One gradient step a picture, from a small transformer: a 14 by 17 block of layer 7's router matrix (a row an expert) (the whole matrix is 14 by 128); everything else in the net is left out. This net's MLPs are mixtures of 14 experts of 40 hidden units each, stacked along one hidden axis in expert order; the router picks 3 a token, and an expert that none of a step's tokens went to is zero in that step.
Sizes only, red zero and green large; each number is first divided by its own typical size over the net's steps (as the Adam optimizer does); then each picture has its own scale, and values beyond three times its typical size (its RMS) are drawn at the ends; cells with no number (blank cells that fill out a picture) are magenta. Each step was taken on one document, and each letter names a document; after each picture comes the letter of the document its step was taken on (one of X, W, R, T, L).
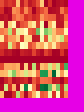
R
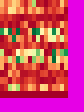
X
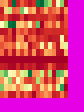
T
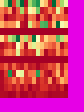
T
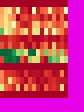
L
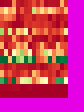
L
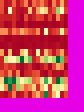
X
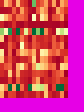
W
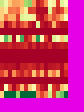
R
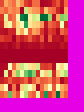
R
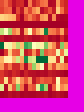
X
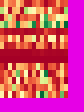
R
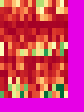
W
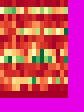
L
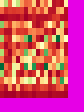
T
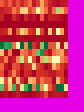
W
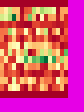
L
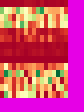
R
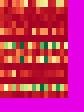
X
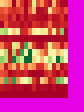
L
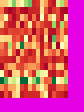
T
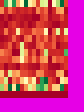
X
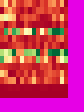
L
